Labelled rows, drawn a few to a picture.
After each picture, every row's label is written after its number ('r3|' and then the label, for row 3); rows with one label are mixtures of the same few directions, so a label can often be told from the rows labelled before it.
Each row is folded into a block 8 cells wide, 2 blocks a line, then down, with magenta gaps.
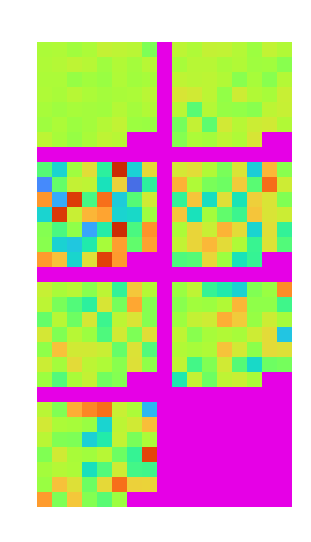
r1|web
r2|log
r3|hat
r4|hat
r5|hat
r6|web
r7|web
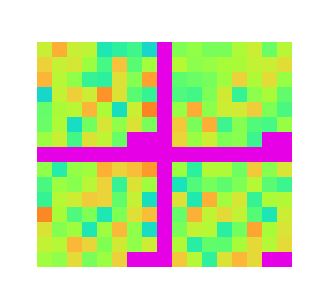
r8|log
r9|log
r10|log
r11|hat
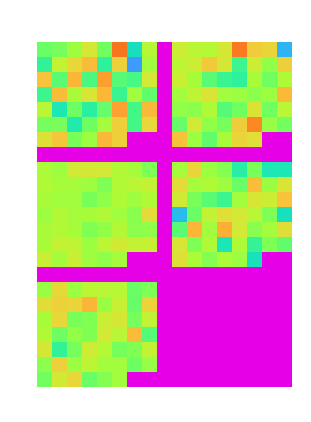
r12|hat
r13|web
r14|web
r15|log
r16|hat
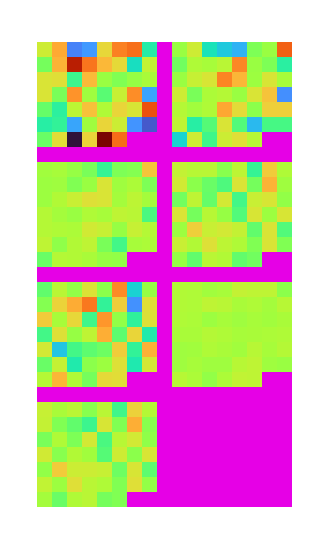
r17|web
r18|web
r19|web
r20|hat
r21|hat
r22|web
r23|hat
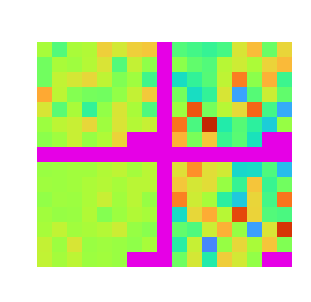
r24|log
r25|log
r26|log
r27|log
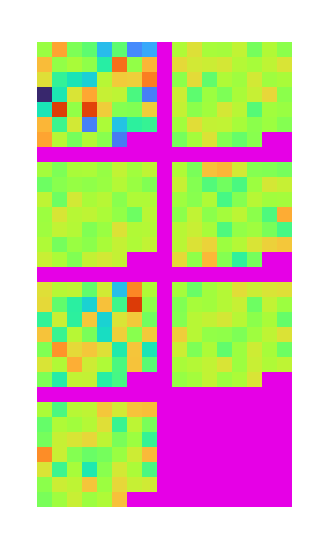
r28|log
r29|hat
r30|hat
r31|web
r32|hat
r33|log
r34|log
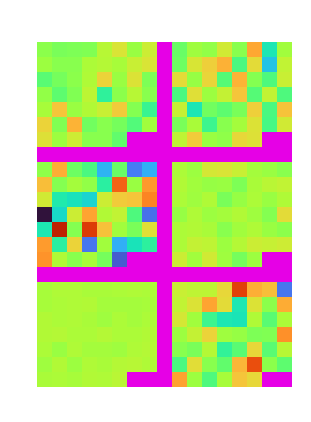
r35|log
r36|hat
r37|log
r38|web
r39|log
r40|web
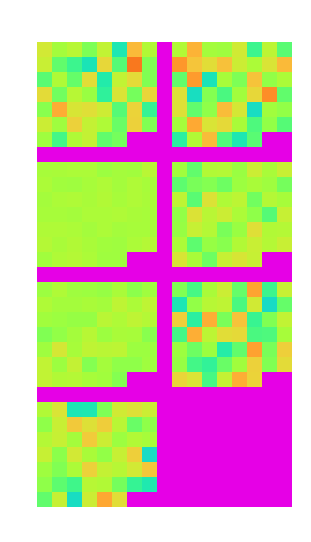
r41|hat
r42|hat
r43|web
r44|hat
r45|log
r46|hat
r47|web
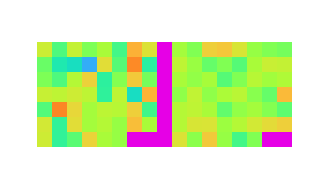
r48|hat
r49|web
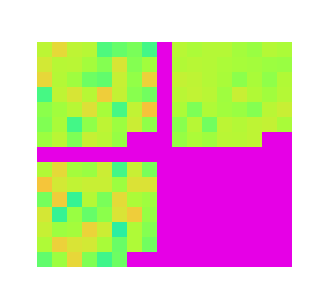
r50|log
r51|log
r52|hat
